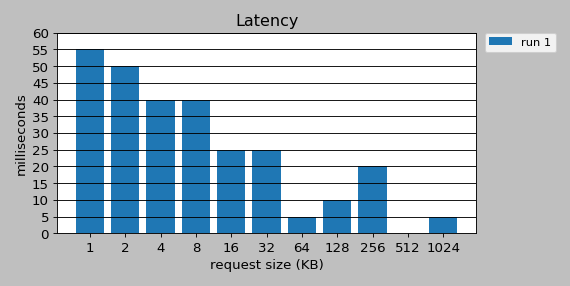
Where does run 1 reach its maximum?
1
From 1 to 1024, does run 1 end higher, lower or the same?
lower
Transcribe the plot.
Title: Latency
x-axis: request size (KB), ticks 1 2 4 8 16 32 64 128 256 512 1024
y-axis: milliseconds, ticks 0 5 10 15 20 25 30 35 40 45 50 55 60
Legend: run 1
Values:
run 1: 55 50 40 40 25 25 5 10 20 0 5
